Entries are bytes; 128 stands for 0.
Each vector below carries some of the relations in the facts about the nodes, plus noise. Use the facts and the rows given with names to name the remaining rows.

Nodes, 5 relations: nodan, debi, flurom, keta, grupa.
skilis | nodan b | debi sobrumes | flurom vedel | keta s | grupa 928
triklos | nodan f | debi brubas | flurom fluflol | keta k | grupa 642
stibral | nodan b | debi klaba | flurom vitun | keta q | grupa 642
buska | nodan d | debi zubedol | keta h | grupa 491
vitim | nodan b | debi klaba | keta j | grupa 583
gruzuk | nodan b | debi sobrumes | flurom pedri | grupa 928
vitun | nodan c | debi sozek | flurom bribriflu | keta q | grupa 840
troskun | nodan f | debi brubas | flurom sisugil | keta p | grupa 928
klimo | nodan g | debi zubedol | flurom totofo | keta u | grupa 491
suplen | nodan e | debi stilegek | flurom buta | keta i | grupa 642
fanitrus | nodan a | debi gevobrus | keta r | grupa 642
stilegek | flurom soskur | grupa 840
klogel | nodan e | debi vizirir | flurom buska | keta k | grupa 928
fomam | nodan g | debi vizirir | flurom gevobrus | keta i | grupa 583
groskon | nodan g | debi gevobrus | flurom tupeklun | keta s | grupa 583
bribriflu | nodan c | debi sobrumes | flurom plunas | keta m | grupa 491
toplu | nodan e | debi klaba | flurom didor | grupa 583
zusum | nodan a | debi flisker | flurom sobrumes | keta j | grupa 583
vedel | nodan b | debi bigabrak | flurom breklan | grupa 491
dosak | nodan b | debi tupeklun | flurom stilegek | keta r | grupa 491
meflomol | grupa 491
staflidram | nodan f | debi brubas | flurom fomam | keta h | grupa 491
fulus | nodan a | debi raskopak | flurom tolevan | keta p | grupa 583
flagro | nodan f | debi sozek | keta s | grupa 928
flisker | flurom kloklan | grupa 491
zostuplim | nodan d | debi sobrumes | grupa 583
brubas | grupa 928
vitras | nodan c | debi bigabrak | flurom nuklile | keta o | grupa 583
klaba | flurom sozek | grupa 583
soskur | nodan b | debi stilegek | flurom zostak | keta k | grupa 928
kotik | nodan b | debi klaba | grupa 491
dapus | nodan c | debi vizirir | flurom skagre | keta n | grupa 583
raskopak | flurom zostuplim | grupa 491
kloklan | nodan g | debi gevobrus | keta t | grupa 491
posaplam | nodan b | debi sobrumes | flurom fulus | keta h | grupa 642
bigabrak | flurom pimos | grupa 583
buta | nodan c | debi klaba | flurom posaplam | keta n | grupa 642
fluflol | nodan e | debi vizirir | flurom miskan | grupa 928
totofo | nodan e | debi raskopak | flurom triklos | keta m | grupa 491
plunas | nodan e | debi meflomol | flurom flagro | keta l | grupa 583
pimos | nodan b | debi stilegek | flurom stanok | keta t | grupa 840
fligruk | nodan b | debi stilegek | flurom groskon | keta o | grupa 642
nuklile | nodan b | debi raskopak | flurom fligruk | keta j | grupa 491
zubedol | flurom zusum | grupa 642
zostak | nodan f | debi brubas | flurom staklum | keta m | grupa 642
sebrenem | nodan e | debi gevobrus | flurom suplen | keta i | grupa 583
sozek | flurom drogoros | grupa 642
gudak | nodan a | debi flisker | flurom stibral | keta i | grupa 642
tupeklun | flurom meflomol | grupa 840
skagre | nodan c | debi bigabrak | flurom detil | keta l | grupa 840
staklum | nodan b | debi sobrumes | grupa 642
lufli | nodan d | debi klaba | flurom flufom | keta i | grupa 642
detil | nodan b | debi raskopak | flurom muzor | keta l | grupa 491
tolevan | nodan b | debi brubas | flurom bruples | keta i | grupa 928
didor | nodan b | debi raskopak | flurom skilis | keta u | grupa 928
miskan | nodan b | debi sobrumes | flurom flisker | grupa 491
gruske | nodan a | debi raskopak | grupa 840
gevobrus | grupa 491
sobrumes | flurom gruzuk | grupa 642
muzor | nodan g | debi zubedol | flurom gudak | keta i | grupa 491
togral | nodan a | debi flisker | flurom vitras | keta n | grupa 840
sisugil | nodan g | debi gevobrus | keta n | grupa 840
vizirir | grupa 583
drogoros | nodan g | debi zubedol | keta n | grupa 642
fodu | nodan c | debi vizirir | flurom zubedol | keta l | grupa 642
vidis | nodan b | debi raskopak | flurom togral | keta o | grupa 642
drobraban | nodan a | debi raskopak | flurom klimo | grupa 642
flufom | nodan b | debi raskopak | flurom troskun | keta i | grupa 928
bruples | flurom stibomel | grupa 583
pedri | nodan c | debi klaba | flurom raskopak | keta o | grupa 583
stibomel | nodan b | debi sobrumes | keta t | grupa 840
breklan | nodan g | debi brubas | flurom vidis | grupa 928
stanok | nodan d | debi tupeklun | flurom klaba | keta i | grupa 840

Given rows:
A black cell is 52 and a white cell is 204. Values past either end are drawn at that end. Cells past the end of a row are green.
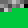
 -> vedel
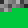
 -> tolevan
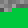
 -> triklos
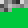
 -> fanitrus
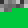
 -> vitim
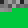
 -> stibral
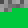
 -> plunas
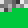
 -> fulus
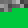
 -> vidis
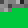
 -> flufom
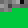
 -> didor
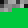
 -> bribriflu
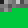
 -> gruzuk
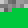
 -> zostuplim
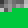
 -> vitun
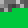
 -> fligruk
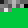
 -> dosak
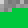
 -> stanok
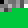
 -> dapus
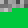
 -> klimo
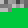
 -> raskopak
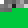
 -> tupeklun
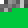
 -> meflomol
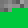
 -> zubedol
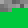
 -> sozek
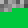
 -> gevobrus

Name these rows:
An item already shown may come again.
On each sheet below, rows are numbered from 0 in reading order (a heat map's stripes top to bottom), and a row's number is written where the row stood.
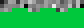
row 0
bribriflu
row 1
zostuplim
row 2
staflidram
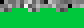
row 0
dapus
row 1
drobraban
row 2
vitras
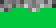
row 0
pedri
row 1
muzor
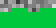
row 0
raskopak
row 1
sisugil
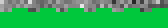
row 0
stanok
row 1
breklan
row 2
sisugil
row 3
fomam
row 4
stibral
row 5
skilis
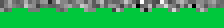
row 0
buta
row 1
didor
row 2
drogoros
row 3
sebrenem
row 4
vedel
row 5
togral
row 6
kotik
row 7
suplen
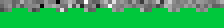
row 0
sobrumes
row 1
vitras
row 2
detil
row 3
groskon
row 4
lufli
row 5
vitim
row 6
stanok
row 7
flagro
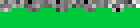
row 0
klimo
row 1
fodu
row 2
posaplam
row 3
skagre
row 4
zusum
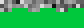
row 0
drobraban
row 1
kloklan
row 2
nuklile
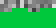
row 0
buska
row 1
klaba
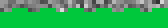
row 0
troskun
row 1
brubas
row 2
totofo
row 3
toplu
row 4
flagro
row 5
gudak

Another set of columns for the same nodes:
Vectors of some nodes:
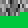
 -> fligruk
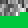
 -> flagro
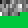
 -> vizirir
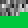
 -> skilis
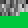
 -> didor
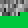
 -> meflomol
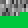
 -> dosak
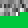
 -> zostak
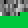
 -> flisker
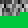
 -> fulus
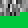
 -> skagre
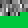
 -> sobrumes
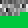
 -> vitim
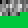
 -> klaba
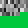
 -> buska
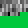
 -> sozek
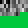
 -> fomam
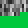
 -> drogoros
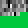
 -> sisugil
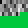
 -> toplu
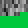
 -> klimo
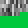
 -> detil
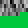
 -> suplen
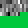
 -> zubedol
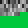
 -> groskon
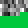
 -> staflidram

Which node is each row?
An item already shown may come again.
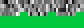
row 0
troskun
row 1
plunas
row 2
togral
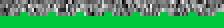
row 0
muzor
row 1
vitim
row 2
togral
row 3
raskopak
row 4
suplen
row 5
stanok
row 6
fodu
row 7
tolevan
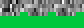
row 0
togral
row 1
kotik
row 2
vedel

